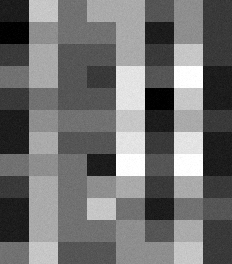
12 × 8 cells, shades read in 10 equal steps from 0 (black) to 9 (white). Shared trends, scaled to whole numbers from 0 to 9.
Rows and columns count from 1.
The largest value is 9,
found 3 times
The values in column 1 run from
0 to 4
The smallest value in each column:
0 4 3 1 4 0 4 1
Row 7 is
1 6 3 3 8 2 8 1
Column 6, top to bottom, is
3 1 2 3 0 1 2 3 2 1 3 5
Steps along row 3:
up down same up down up down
